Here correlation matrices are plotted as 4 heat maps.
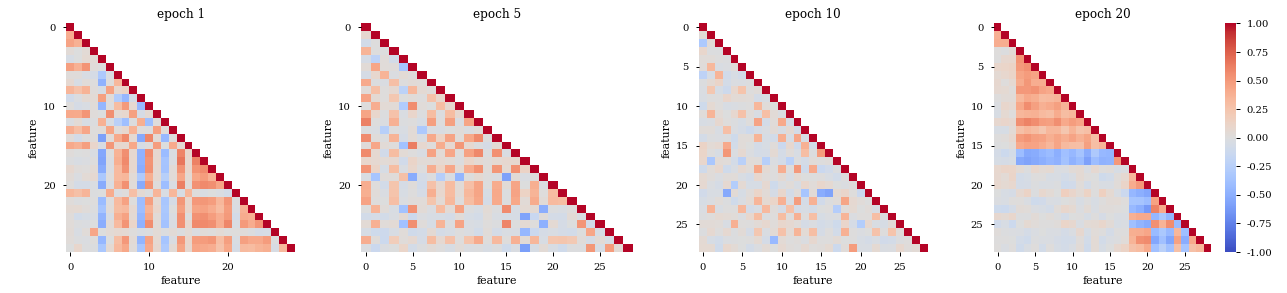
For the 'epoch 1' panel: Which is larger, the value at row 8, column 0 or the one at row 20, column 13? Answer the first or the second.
the first
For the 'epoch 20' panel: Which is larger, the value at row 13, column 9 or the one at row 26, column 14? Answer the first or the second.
the first
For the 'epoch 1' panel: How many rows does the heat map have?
29
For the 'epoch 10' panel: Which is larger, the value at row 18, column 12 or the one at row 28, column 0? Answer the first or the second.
the first
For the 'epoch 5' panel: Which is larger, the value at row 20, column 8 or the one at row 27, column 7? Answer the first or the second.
the second
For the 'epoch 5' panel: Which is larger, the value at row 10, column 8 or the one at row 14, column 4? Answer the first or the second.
the first
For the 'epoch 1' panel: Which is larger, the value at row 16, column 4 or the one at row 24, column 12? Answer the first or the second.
the second
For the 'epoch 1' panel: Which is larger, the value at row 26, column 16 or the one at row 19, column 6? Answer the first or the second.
the second
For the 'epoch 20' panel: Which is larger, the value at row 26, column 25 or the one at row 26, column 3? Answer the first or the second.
the second
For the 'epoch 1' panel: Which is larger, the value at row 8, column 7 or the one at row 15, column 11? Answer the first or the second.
the second
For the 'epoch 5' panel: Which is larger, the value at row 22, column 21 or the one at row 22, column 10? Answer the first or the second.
the first
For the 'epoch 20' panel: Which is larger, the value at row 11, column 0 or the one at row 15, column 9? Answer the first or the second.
the second
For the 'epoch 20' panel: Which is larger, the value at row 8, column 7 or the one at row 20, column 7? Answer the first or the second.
the first
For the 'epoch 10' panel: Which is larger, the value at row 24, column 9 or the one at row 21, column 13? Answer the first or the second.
the first
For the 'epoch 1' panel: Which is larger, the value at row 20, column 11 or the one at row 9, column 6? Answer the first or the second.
the first
